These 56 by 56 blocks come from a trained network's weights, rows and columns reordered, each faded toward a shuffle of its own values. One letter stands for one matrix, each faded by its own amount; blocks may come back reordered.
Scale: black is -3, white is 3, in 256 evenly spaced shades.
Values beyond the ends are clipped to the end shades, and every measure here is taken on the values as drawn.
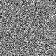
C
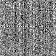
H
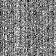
H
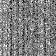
H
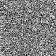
C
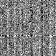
H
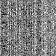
H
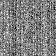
H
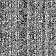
H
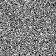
C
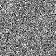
C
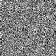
C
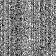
H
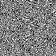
C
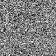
C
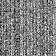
H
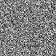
C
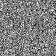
C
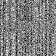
H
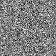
C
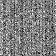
H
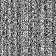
H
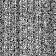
H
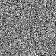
C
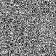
C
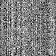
H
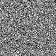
C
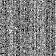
H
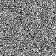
C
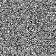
C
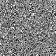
C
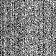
H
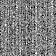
H
